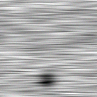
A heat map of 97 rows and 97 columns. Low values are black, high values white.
One dip sinks in the bottom middle. Overall the values sit about 70% of the way up the scale. The grain runs across in streaks. No overall slope runs across the table. The bottom middle is the ninth with the lowest average.
